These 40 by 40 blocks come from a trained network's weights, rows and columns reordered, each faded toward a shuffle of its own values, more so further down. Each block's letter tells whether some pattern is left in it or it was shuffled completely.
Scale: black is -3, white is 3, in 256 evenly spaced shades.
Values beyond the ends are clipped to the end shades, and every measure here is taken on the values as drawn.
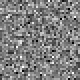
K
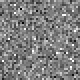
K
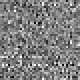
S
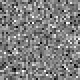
K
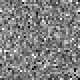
K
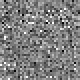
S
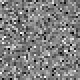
K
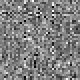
S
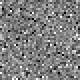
K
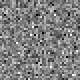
S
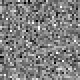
K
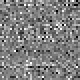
S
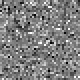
K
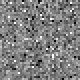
K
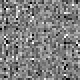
S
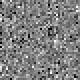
S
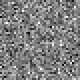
K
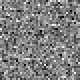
K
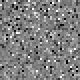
K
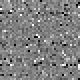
S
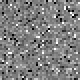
K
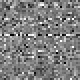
S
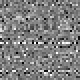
S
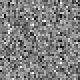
S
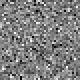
K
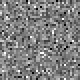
K
